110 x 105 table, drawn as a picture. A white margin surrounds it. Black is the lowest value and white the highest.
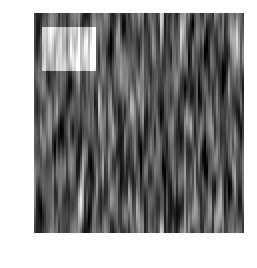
Neither half mirrors the other. Streaks run downward. An odd patch, higher than its surroundings, sits in the top left. The top left is the ninth with the highest average.
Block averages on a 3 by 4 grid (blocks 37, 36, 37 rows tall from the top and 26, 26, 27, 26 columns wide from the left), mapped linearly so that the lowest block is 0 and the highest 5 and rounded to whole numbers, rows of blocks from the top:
5211 | 0100 | 1001
